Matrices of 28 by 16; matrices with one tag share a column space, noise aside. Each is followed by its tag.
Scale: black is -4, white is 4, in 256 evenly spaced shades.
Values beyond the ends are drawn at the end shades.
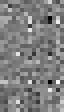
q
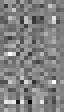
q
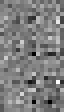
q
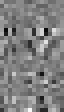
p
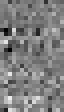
p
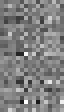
q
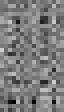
q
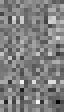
q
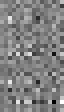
q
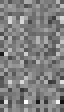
q
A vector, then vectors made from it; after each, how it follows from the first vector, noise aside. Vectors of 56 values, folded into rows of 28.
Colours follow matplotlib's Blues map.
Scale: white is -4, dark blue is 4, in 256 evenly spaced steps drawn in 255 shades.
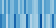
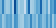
reversed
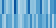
reversed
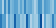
copied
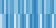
negated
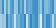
negated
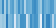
negated
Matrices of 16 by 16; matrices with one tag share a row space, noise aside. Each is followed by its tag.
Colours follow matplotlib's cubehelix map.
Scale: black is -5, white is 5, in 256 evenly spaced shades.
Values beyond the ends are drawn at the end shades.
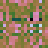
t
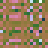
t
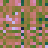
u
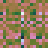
u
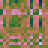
t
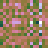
t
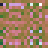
t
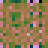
t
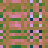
t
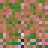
u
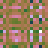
t
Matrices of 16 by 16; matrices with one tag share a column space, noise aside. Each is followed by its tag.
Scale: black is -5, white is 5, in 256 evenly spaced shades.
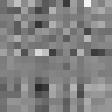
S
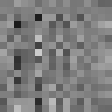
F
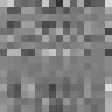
S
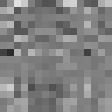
S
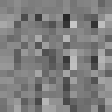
F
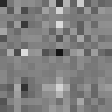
S
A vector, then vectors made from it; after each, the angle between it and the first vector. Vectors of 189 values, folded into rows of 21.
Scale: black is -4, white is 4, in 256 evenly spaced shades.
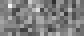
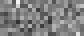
orthogonal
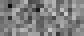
nearly opposite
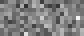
orthogonal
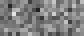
nearly opposite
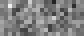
nearly parallel
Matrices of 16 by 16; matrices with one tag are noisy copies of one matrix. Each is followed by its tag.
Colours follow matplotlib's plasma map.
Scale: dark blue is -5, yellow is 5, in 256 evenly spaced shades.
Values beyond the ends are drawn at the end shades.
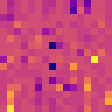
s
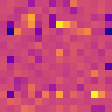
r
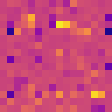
r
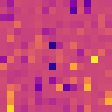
s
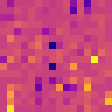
s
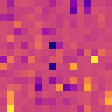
s
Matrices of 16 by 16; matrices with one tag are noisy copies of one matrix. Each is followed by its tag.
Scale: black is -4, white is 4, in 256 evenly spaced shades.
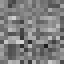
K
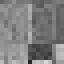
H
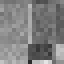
H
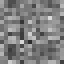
K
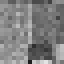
H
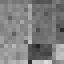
H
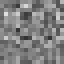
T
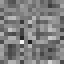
K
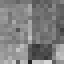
H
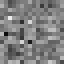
K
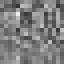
T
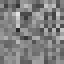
T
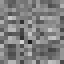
K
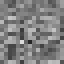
K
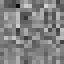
T
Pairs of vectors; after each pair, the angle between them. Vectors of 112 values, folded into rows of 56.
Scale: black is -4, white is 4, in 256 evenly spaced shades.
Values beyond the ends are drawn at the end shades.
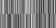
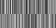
partly opposed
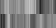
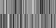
partly aligned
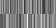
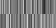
nearly parallel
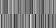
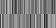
partly opposed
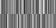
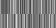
partly aligned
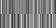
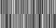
partly opposed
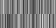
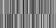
nearly parallel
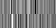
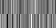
partly opposed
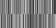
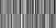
partly aligned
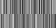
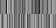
partly aligned
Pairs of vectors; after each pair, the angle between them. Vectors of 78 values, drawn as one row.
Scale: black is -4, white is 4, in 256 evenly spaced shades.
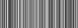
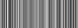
nearly parallel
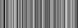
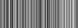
partly aligned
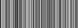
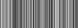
partly aligned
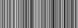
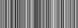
nearly opposite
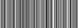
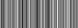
partly aligned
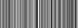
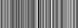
nearly opposite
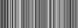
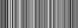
nearly parallel
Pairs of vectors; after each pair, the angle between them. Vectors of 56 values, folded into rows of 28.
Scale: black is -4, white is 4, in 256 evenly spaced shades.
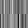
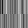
orthogonal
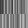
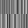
orthogonal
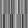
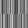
nearly opposite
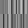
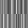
nearly opposite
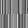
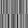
nearly opposite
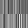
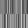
partly aligned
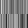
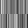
nearly parallel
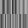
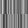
partly opposed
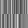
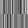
partly aligned
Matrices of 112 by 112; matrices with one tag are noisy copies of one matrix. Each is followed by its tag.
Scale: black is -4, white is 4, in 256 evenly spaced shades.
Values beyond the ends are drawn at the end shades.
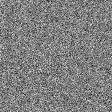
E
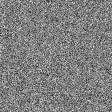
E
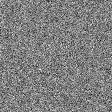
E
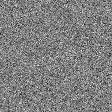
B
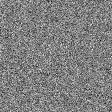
E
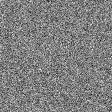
E
